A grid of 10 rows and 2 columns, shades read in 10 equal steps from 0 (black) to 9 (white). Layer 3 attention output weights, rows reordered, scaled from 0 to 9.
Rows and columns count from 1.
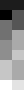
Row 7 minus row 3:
3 3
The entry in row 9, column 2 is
8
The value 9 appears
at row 9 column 1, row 10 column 1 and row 10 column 2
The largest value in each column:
9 9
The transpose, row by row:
1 0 4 4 5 5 7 7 9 9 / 1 3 3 6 6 7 6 6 8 9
